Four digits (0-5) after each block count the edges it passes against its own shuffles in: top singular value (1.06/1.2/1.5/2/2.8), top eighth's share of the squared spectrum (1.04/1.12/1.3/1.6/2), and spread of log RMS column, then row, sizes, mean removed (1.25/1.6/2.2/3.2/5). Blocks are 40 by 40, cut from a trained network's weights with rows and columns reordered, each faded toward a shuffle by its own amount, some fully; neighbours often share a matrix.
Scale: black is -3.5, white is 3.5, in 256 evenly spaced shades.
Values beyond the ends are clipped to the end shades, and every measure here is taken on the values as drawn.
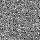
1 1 0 0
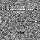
3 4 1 2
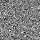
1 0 0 0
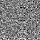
3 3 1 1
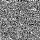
2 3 0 1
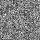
0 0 0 0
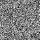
1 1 0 0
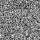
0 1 0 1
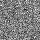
0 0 0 0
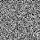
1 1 0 0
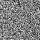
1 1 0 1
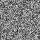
0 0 0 0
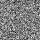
1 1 0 0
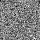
0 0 0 0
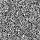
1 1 0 0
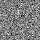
2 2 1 0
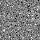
0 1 1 0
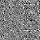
3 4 2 2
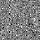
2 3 1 2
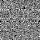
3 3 0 1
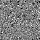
2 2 1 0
